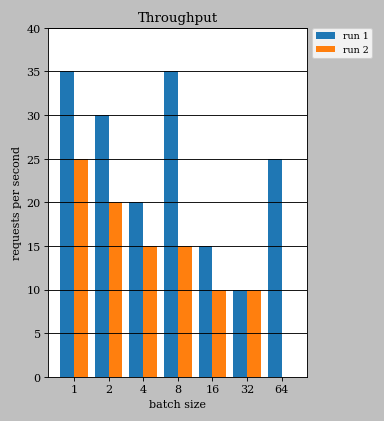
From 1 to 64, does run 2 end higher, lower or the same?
lower
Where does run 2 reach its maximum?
1
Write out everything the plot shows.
Title: Throughput
x-axis: batch size, ticks 1 2 4 8 16 32 64
y-axis: requests per second, ticks 0 5 10 15 20 25 30 35 40
Legend: run 1, run 2
Values:
run 1: 35 30 20 35 15 10 25
run 2: 25 20 15 15 10 10 0
